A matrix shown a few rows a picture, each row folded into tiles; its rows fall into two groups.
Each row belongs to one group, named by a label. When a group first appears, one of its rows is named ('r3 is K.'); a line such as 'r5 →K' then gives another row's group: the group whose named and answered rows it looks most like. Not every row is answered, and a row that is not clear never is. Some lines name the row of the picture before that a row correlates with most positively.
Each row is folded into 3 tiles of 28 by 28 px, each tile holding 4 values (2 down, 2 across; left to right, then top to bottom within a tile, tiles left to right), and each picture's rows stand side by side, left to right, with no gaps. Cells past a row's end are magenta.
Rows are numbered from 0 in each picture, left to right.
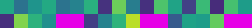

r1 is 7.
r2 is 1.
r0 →7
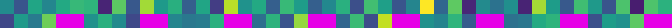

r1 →1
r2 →1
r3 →7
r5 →1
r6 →7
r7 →1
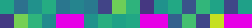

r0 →7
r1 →7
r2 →7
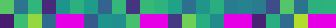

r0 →1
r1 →1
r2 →7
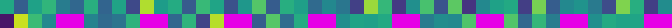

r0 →7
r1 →1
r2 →7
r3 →7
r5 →1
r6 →1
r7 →7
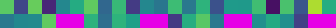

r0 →1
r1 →1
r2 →1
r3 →1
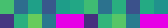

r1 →1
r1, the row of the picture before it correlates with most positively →2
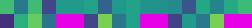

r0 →1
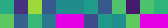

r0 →1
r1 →1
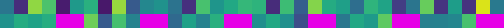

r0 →7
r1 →1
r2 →7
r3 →1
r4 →7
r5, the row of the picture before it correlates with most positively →1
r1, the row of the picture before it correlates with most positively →0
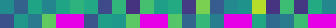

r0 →7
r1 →1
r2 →1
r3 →1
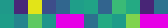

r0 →1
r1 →7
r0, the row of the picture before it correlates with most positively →2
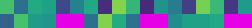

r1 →7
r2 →7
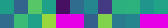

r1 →7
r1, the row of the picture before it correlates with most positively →1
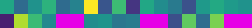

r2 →7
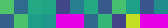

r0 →7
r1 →7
